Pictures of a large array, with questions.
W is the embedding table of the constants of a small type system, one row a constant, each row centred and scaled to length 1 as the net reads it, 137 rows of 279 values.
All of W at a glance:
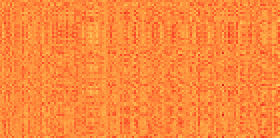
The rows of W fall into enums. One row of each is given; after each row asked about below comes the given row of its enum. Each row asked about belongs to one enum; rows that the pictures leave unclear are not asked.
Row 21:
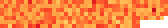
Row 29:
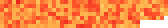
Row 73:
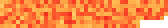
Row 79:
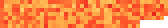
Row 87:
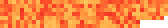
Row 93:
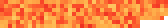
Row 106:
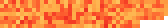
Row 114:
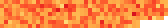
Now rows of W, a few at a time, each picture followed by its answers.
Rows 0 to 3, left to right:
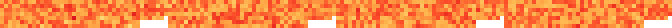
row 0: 114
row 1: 106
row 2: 87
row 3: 79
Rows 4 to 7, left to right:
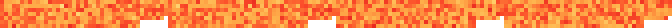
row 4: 79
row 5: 79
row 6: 21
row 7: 93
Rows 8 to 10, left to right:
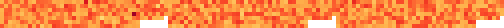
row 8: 114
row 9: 73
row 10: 29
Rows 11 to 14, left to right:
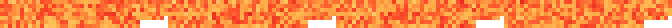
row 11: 87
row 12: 106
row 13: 106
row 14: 29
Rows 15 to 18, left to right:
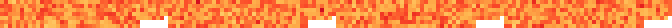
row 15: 87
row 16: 21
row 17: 106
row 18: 21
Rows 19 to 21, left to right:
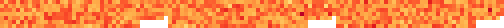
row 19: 106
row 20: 114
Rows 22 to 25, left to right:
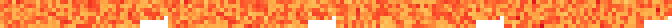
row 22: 29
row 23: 29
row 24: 87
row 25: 21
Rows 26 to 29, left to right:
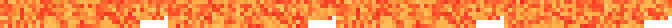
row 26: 87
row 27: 93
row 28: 87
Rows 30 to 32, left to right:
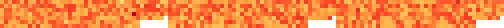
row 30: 114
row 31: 93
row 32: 87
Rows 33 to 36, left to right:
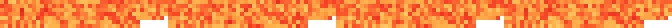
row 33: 87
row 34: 93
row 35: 93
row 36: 87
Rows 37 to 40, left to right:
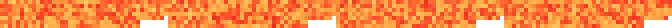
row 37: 87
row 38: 106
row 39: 29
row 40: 93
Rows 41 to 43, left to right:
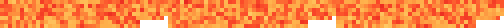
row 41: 87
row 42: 29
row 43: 93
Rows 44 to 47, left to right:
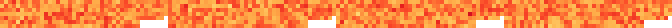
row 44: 106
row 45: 79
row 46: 114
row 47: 87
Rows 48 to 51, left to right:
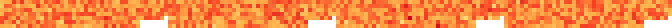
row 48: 73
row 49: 87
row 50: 114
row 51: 29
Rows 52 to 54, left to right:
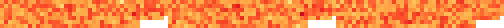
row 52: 114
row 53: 114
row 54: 106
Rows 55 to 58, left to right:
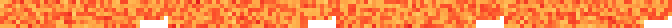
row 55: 73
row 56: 21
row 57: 79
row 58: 73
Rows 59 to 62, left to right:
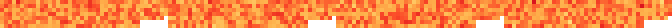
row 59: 29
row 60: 87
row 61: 106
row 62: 21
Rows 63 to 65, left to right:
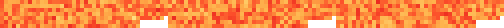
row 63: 79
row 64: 106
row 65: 87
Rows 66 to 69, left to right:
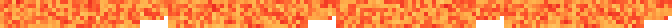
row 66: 29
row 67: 93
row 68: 79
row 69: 93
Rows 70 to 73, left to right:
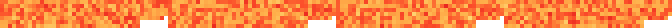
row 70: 93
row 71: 79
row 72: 79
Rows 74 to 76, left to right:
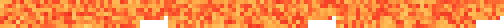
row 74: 73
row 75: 93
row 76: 87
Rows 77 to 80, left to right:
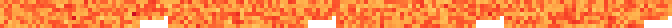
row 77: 114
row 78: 73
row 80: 106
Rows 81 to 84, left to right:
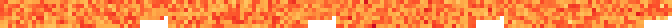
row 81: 93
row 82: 106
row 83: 21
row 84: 114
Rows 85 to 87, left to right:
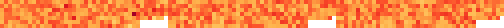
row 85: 114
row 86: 93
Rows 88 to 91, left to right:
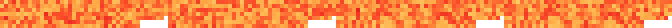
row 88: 106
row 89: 79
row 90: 87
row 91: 87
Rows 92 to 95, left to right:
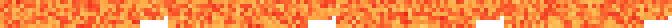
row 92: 29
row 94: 73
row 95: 87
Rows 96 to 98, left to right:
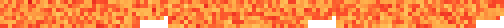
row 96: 21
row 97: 73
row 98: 93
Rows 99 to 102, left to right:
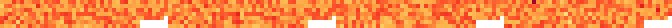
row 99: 73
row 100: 73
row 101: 87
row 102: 21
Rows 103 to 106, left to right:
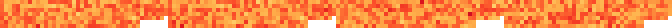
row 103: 79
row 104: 79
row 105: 114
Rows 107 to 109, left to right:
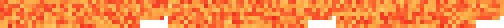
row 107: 93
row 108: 73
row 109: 106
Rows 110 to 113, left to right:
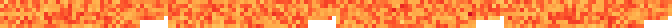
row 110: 106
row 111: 93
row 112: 114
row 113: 106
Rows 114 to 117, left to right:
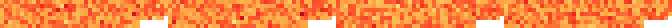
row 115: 114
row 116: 79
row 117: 73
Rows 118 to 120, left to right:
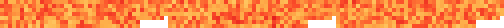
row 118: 87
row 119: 106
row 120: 29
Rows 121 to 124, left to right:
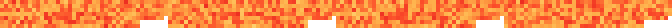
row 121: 106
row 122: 73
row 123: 106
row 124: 29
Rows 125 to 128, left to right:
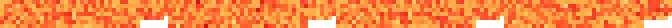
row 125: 73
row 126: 21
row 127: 73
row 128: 114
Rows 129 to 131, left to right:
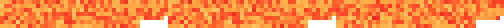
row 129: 73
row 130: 73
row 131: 93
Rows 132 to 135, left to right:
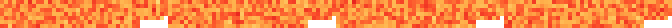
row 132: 21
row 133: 73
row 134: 29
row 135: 79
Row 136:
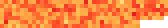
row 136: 114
